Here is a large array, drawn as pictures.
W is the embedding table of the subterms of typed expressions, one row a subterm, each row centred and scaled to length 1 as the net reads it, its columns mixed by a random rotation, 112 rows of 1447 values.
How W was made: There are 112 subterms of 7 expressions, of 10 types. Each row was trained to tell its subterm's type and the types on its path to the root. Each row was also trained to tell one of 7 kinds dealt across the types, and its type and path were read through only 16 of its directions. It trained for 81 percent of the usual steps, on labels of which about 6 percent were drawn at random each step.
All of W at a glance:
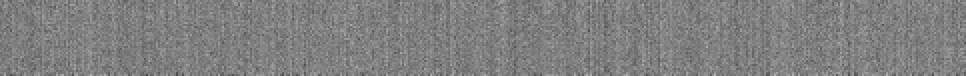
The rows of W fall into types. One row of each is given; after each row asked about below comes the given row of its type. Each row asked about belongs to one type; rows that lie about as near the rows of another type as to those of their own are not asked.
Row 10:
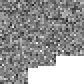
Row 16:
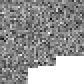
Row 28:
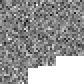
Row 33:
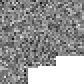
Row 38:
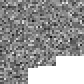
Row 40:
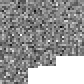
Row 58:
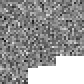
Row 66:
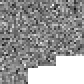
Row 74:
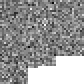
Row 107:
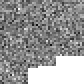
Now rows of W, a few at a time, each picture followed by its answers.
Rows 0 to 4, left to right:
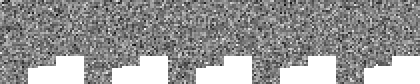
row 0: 38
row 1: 107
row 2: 38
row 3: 38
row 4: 66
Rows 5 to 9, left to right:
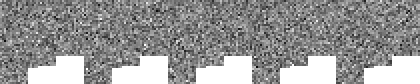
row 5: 10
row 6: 66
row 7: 66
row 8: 66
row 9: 58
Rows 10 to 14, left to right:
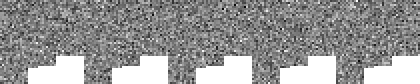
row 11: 16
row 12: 16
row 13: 58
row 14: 38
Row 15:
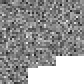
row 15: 40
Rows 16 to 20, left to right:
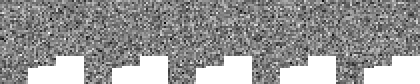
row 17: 58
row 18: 74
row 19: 10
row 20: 38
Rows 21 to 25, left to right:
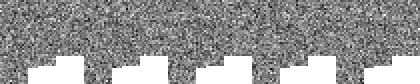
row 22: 58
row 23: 16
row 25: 58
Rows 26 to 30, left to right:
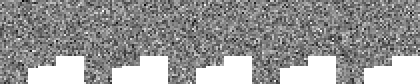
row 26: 107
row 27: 16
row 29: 38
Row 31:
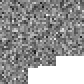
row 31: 28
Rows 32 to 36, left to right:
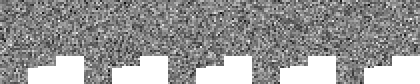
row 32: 10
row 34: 107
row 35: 58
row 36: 38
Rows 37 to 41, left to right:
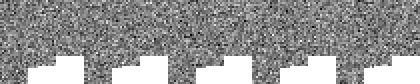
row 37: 74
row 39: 107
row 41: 107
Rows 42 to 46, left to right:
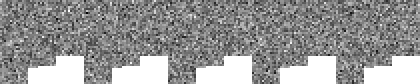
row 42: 10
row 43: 28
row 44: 40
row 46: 40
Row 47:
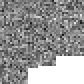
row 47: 16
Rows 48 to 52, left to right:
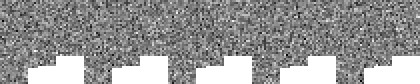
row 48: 10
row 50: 107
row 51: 33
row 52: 107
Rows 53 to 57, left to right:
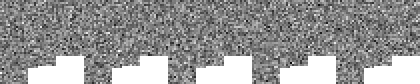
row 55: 40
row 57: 58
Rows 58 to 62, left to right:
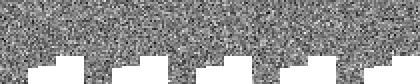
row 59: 38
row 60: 38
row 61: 66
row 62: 10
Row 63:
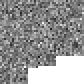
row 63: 33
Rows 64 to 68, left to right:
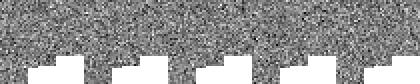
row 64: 33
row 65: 16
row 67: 58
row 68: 28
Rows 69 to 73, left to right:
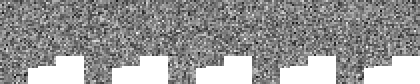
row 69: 33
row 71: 10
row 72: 58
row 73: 16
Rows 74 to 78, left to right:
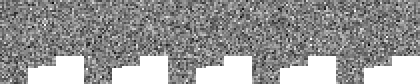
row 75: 58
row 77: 16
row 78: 16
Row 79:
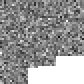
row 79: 28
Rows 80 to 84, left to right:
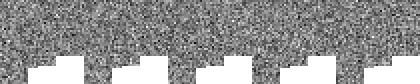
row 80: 33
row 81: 28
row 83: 33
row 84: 38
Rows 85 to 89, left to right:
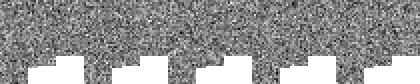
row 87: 66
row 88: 33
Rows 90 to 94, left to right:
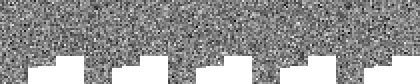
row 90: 33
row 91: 66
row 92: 10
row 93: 38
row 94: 66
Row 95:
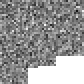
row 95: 28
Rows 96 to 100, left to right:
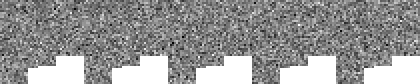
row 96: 66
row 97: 66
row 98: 58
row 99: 38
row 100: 107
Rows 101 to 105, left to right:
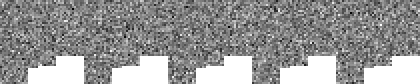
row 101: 66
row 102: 66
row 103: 40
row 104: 40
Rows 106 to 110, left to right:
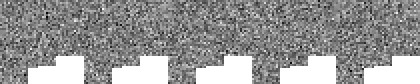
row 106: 33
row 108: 10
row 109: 16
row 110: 107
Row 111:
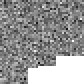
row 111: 16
